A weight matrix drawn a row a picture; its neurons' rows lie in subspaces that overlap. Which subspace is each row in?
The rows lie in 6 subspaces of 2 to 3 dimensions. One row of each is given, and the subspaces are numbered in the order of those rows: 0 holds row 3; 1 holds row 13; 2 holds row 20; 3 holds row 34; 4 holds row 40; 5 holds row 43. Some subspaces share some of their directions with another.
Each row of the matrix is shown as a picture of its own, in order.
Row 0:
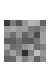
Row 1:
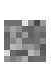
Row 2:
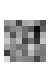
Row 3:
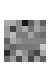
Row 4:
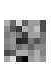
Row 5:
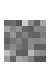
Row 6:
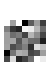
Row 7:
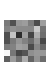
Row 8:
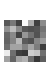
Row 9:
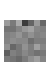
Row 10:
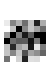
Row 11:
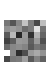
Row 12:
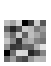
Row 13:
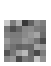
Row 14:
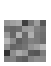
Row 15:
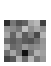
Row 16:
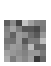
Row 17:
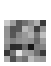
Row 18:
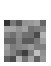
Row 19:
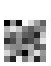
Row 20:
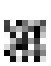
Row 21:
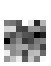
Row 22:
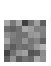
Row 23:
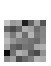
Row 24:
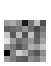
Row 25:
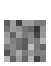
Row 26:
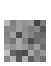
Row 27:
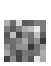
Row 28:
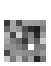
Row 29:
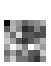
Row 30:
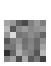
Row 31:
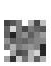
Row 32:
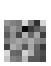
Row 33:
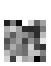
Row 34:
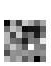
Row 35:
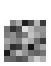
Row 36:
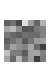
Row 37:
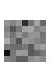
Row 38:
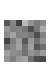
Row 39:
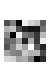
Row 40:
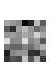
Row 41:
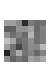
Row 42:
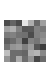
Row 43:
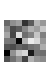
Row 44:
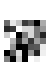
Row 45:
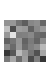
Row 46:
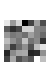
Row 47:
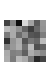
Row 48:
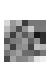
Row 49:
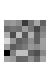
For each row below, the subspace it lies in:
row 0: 1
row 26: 5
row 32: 1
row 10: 4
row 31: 0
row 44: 2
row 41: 2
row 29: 3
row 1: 5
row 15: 1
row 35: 3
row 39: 2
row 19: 1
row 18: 1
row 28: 3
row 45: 0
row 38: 0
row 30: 0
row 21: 4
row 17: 3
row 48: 4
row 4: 4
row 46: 4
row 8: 5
